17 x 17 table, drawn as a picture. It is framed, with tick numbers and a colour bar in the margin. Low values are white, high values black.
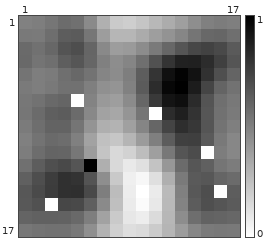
The bottom middle is the ninth with the lowest average. The top right is the ninth with the highest average. The top left is the smoothest part. Overall the values sit about 50% of the way up the scale. Six lone cells stand out: one far higher and five far lower than their neighbours.
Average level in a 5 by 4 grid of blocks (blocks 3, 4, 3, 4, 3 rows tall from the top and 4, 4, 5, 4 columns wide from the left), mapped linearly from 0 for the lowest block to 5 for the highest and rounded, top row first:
3 2 2 4 / 3 2 5 5 / 3 2 3 4 / 4 3 1 3 / 3 2 0 4
